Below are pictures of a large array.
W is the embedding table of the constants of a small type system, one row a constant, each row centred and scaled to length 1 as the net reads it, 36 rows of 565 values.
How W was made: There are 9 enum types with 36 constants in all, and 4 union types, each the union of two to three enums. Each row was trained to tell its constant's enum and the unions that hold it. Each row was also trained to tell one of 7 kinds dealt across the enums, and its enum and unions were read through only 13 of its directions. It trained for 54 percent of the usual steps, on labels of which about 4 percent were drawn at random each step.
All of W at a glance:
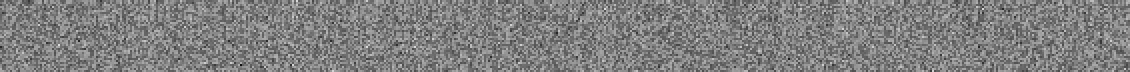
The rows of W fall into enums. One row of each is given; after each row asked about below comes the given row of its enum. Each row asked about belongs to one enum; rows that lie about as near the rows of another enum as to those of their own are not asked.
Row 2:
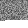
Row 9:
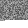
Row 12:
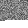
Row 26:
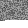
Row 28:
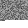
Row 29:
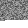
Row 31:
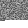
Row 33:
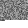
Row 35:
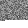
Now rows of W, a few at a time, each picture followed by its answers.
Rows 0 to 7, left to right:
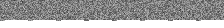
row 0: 26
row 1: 26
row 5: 9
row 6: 26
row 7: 2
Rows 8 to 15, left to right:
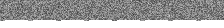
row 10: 2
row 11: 28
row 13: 29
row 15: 35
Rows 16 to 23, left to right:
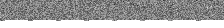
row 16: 2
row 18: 31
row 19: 29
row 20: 35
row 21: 35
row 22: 9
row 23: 26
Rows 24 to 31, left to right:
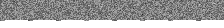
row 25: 28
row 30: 2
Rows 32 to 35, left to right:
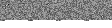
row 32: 35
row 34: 28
